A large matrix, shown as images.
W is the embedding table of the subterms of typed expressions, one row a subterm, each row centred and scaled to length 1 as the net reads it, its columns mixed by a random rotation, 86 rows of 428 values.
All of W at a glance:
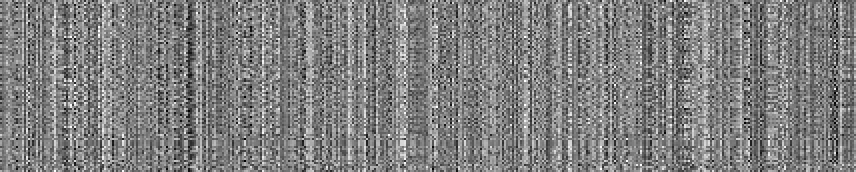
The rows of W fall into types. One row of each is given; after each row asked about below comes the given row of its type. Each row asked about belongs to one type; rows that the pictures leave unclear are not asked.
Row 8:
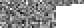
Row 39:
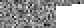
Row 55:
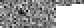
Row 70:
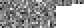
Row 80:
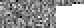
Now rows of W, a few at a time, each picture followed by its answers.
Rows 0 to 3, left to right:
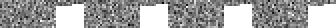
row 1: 39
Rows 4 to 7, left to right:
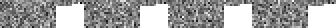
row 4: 70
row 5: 70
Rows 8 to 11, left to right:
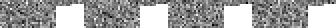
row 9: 55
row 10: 39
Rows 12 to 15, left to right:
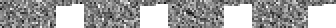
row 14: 55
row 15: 8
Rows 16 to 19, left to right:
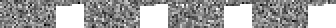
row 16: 39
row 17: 8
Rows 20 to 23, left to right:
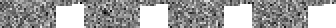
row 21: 55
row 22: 70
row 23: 8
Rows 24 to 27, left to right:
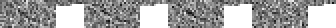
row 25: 8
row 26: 55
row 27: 70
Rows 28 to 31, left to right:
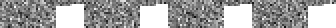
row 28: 8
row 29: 70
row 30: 55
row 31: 8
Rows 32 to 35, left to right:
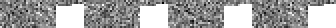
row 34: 8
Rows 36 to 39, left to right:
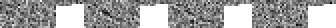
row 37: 55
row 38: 8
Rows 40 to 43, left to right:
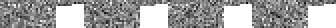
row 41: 8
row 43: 55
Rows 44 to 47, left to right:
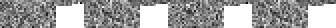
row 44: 70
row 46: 55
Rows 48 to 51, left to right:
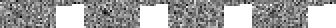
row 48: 80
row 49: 55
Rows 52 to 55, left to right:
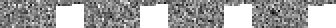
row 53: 70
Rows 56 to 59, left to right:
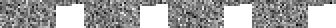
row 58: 55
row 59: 39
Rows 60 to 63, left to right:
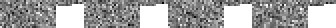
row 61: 39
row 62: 55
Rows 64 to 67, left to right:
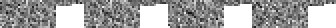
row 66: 55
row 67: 70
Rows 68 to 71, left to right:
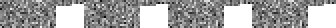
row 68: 70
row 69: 80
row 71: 70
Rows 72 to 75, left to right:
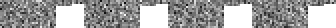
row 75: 80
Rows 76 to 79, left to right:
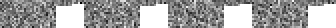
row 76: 70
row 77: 70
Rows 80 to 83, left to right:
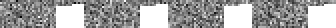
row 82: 8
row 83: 80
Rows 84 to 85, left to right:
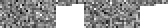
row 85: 8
